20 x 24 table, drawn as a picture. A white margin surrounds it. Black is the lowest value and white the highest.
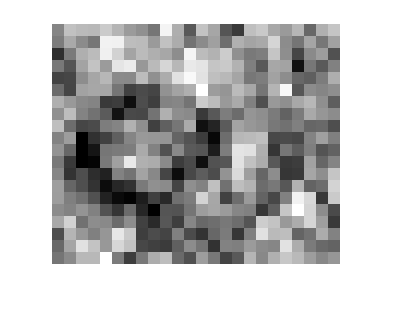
There are no regular stripes. On average the colour sits 50% of the way up the scale. The values follow a bell shape. The top middle is the ninth with the highest average.
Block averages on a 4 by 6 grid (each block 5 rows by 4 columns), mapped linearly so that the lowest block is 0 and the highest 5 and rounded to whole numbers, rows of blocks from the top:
3 5 5 4 3 2
2 1 2 2 3 2
0 1 1 2 2 3
3 2 1 1 4 3
